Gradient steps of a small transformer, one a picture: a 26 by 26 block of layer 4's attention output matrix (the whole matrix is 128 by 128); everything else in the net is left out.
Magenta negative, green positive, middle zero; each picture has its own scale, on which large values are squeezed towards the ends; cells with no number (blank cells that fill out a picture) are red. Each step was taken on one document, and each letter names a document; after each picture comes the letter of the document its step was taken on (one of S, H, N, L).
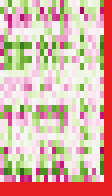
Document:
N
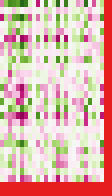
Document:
N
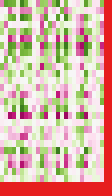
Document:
N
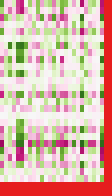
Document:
N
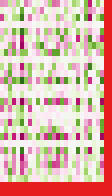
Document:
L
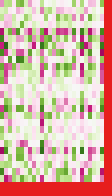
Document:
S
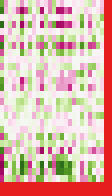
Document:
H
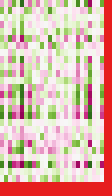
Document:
L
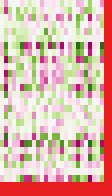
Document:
L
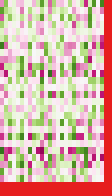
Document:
H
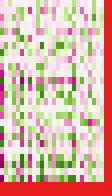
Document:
H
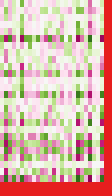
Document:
L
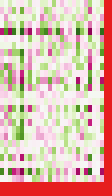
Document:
L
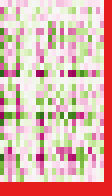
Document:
H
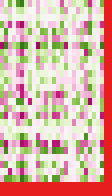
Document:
N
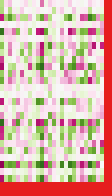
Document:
H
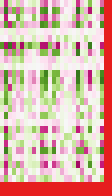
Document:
L
